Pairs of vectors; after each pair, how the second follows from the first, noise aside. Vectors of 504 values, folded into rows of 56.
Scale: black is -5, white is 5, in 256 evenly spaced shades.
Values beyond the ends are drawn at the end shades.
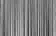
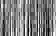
scaled up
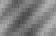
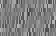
sign-scrambled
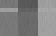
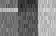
scaled up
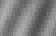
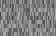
shuffled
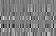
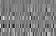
copied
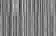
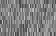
shuffled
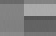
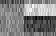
scaled up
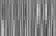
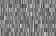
shuffled
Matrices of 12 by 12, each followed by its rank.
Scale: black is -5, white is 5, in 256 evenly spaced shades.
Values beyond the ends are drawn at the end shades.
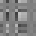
one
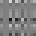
one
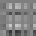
one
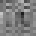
two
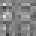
two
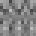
two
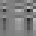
one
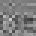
two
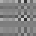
one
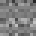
two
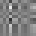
one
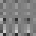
one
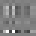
one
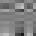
one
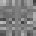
two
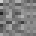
two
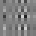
one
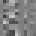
two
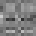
two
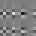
one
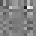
two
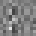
two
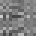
two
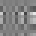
one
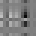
one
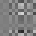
one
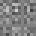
two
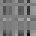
one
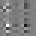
two
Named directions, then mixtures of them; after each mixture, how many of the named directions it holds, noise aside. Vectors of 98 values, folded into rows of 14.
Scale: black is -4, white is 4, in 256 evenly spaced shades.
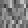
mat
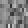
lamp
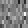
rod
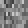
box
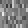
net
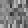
two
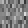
three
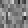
three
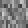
three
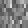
two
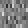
one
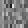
three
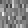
one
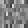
two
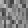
three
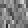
two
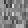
two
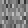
three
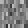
three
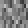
one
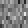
one
